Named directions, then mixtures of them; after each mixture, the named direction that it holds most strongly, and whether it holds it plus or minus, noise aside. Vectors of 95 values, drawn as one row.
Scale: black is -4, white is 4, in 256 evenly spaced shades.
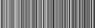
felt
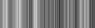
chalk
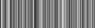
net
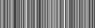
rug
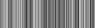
chalk, plus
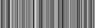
net, minus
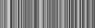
net, plus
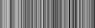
felt, plus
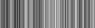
chalk, minus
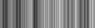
chalk, minus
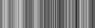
chalk, plus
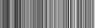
felt, minus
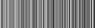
felt, plus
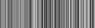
felt, minus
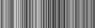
rug, minus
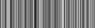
net, plus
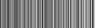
felt, minus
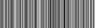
rug, minus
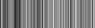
felt, minus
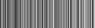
felt, minus
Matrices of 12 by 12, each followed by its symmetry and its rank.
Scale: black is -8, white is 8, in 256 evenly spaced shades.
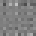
neither, rank two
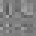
neither, rank two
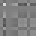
symmetric, rank one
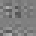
neither, rank two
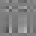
neither, rank one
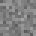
neither, full rank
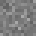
symmetric, full rank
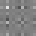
symmetric, rank one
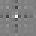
symmetric, rank one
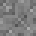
symmetric, full rank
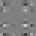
neither, rank one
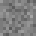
neither, full rank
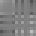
symmetric, rank one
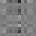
neither, rank one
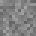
neither, full rank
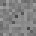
symmetric, full rank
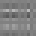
neither, rank one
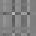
neither, rank one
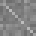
symmetric, full rank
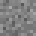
neither, full rank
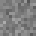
neither, full rank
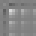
symmetric, rank one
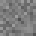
symmetric, full rank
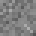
symmetric, full rank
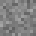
neither, full rank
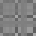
symmetric, rank one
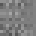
neither, rank two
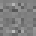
neither, rank two
